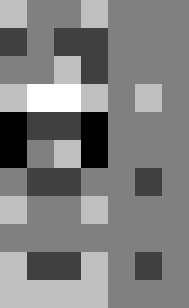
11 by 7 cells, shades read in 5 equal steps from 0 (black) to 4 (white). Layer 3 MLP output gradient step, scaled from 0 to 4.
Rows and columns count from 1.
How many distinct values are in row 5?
3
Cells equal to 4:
2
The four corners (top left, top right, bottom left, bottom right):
3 2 3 2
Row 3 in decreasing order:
3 2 2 2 2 2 1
